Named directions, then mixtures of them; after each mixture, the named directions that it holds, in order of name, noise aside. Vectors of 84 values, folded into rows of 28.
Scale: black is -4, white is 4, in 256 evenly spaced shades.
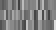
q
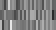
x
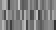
q, x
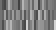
q, x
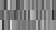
x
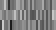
x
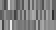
x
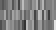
q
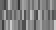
q, x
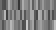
q, x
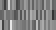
x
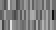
x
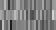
x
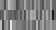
x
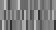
q, x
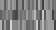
q, x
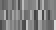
q
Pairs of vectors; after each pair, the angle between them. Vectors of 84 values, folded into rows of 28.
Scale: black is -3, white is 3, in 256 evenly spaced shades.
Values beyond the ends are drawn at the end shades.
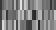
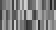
nearly parallel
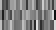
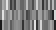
nearly opposite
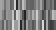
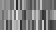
nearly parallel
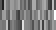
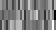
partly opposed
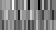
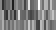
nearly opposite
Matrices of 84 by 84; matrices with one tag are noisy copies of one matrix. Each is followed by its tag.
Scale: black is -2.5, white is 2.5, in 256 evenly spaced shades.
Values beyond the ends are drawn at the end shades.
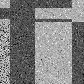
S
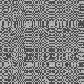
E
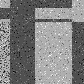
S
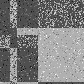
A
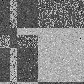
A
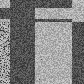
S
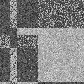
A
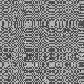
E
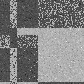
A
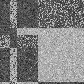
A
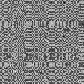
E
